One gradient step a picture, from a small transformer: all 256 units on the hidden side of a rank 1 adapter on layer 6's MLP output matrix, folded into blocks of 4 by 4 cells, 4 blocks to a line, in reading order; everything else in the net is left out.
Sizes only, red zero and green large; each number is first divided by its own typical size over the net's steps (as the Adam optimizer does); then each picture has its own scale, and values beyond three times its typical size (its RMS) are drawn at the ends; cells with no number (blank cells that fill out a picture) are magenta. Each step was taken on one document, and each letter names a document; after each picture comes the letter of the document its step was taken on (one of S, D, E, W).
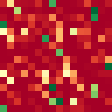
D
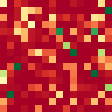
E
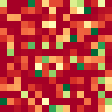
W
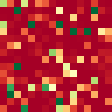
D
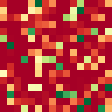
W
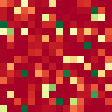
D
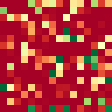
W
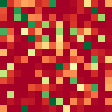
D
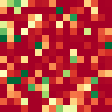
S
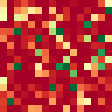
E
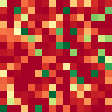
E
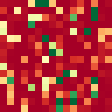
S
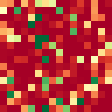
S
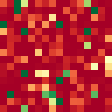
D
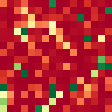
E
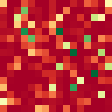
E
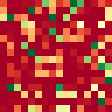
W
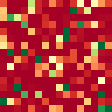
W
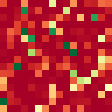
E
